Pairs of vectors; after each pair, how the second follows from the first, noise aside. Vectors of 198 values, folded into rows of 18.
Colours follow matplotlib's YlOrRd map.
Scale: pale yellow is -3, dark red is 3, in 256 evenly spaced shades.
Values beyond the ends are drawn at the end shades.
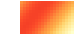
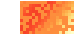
partly zeroed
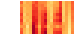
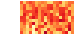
sign-scrambled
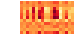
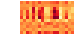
copied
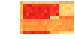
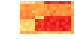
reversed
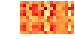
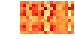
copied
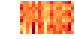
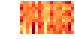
copied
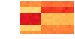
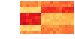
copied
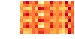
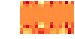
partly zeroed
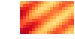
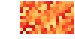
sign-scrambled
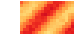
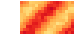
copied
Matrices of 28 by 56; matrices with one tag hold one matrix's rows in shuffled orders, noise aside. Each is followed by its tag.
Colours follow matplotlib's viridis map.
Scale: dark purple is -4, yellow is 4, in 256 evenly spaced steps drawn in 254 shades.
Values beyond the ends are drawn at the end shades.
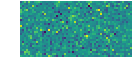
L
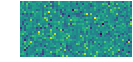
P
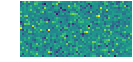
L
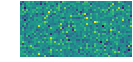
P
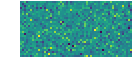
P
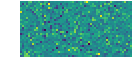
L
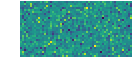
P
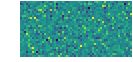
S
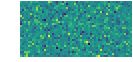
L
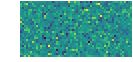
L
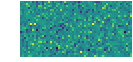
S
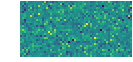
P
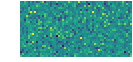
S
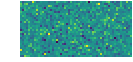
L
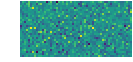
S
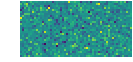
L
